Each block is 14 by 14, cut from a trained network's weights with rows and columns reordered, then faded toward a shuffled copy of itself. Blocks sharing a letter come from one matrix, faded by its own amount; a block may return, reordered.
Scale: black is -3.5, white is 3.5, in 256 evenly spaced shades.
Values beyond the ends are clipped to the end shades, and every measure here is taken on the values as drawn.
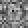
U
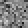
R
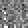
U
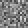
R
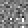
U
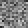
R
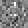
U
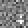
U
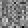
U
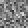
R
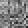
U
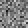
R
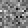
R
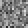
R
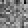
U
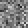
R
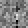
U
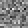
R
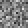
R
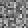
U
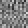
U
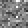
U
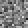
R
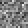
R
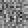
R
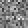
R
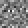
U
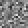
R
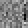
U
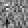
U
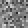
R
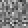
U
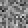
R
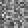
R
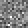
R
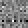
U
